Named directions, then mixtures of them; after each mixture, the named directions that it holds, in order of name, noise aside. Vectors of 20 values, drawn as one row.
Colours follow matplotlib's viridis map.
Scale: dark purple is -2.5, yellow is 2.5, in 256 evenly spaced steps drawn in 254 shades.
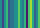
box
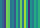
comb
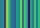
comb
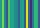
box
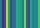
box, comb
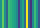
box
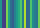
box, comb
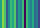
box, comb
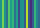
box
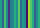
box, comb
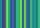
box, comb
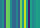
comb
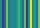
box, comb
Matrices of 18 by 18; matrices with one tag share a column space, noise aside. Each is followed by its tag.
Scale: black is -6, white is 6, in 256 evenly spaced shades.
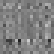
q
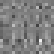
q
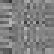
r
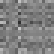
r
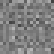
r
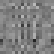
q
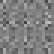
r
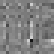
q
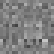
q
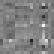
q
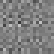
r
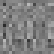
q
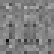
q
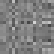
r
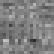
q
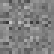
r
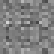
r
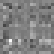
q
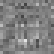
q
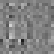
q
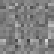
q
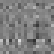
q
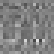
q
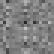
r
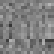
q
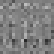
q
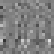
q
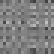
r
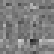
q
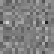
r
